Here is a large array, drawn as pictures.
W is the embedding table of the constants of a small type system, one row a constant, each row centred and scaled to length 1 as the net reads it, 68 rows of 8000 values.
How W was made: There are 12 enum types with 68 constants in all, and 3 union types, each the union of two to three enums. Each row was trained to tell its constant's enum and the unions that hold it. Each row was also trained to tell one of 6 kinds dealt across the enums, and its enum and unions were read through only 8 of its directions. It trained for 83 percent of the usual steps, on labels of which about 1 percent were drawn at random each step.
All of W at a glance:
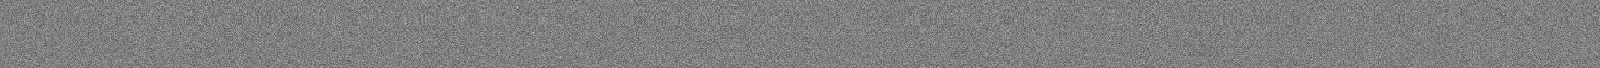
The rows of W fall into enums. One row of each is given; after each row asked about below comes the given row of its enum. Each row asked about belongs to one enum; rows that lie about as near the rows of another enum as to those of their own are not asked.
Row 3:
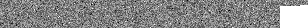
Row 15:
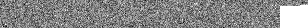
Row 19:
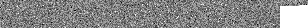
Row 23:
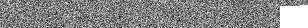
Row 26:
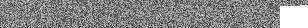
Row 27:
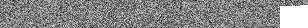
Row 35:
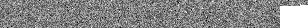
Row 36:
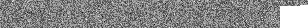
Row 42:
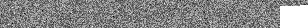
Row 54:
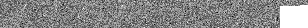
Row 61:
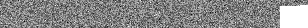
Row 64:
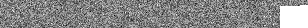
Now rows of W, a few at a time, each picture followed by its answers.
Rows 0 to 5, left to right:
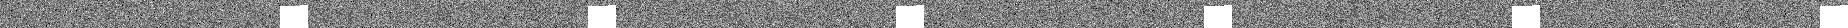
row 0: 19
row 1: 36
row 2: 23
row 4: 61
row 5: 35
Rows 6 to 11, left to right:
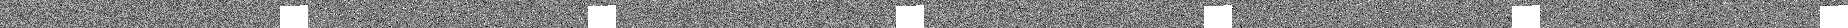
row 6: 64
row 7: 26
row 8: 3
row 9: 27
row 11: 27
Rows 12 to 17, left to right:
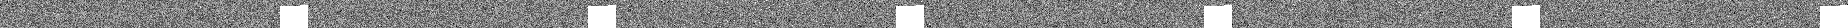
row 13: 3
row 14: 15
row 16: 61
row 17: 35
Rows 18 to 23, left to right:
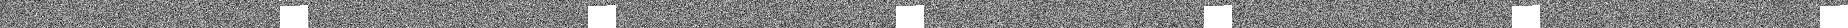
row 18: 23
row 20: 35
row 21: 23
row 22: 35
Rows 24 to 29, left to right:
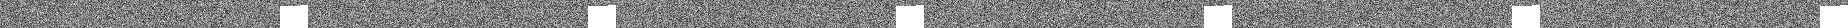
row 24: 19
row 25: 54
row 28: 3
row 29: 26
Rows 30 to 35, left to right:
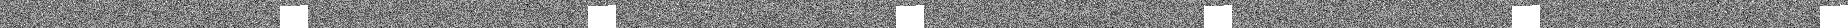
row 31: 36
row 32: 54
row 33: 54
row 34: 15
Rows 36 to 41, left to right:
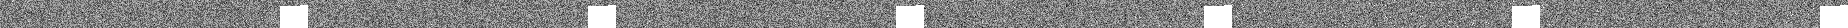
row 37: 64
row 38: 26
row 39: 36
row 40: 35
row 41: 64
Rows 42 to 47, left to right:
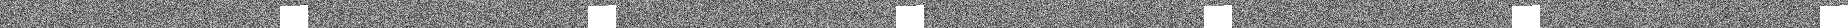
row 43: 23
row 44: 36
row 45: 35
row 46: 61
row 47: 54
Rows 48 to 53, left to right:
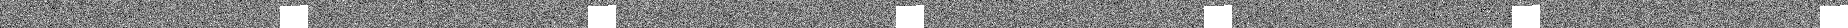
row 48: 42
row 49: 64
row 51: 64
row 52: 15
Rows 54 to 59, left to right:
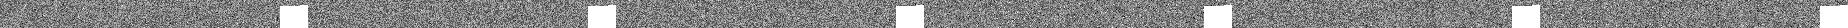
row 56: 64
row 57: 27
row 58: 3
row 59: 23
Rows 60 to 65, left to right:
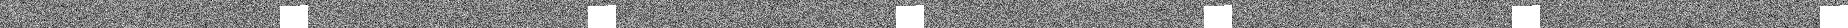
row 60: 61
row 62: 54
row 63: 61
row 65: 54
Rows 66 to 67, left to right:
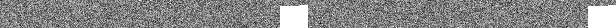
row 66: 15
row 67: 42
